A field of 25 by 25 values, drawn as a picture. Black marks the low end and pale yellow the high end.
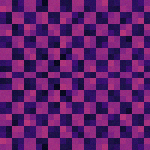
Overall the values sit about 30% of the way up the scale. The top and bottom halves mirror each other. No row or column stands out. A checkerboard runs through the table. There is no seam.
